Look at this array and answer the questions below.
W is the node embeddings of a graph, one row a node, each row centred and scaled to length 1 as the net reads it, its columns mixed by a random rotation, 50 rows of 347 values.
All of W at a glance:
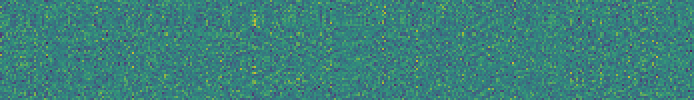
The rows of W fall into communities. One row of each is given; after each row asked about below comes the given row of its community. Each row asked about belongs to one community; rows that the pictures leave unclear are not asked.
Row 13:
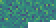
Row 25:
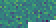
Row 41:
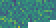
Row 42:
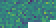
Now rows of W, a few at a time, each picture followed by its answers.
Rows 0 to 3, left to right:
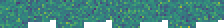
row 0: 42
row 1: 25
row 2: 13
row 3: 13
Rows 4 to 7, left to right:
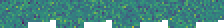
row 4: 42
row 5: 41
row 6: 13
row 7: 41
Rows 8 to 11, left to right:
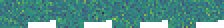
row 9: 41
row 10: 41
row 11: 41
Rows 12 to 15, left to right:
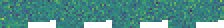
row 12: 41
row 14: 25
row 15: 25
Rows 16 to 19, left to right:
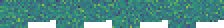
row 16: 42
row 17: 42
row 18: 41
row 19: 25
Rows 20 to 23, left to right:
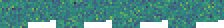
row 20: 13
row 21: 25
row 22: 42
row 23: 13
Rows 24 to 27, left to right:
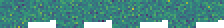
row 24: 41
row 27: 13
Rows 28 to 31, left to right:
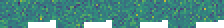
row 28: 25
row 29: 41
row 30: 25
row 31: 13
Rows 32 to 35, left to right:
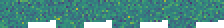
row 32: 25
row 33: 41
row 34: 25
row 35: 25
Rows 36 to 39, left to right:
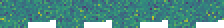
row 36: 41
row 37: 42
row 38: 25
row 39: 42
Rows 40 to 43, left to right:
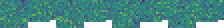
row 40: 41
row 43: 25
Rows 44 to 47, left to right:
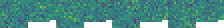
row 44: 13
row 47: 25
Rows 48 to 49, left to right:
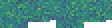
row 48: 42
